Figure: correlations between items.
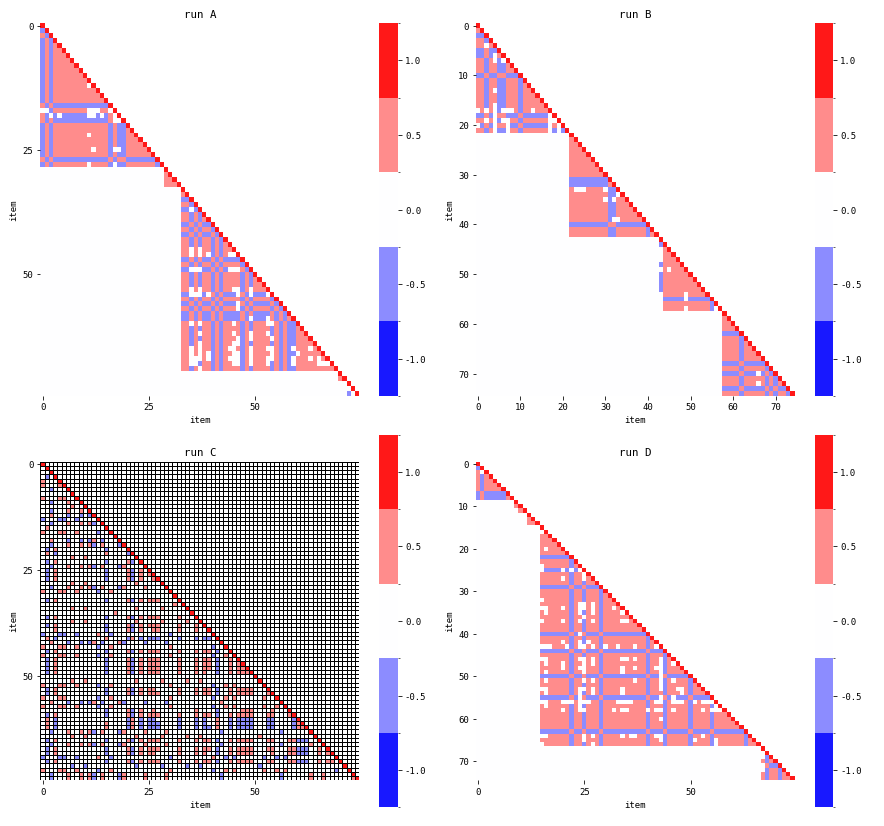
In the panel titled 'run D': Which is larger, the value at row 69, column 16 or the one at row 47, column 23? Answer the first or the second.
the second
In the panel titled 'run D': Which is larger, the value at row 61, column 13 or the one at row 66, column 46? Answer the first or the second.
the second
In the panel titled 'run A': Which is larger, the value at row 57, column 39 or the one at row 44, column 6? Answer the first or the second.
the first
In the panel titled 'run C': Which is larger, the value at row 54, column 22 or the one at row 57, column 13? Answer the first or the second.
the first
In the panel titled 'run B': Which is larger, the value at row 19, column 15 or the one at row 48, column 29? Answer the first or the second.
the first
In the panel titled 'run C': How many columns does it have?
75
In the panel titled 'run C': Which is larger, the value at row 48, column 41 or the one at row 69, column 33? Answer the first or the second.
the second
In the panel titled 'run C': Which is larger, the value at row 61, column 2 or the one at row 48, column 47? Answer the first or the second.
the second
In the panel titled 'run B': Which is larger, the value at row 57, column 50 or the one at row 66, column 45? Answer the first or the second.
the first
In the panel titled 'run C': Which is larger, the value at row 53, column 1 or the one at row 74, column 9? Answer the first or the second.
the second
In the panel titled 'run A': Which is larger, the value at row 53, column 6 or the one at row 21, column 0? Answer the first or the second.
the first
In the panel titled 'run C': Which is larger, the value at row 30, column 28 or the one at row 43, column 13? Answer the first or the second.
the first
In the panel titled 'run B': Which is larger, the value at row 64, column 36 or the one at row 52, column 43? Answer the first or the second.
the first
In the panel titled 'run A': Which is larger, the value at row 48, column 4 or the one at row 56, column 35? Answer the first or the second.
the second
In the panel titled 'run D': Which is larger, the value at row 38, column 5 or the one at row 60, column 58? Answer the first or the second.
the second
